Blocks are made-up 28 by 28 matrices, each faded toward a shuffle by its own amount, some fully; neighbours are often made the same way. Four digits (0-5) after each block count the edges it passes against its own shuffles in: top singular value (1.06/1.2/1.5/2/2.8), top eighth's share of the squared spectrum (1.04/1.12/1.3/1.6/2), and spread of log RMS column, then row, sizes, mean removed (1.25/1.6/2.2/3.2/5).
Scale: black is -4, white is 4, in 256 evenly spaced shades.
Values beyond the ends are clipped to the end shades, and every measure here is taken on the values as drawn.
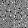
2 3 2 0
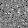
1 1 0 1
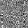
3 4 2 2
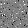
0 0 0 0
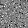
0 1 0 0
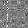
3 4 1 1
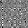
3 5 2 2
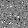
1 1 0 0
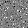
1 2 0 0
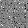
2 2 1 0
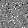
0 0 0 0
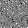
1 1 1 0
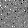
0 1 0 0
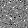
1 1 0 0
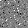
0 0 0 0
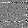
2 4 1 2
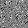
0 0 0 0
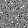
0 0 0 0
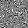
1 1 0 1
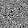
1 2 0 1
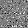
1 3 0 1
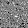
0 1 0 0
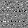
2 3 0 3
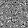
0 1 0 1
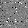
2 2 0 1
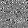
1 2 0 2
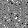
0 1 0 1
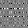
4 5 1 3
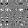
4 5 2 2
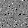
1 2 0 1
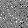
2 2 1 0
